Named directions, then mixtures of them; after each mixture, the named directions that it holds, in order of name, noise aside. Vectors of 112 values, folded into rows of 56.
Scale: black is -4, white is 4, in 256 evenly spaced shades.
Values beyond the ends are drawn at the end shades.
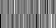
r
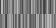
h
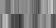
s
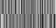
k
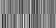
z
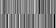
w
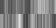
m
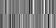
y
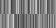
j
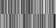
k, m, y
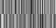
k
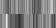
s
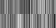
m, y, z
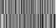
k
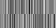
k, y, z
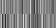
z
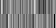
h, w
